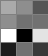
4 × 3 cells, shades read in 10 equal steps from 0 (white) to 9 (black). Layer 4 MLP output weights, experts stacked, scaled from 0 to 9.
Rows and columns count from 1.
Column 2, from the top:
4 5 9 5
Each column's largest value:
8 9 7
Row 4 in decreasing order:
8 7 5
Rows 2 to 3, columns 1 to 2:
4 5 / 0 9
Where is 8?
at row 4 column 1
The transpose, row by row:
3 4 0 8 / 4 5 9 5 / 6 5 1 7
